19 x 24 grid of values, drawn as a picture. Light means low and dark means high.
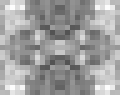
No row or column stands out. No regular stripes run through it. Its left and right halves mirror each other, and so do its top and bottom.
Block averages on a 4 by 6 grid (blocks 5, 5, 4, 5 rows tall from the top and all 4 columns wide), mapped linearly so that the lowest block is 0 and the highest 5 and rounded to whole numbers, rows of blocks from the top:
0 3 5 5 3 0 | 2 4 4 4 4 2 | 2 3 5 5 3 2 | 0 3 5 5 3 0
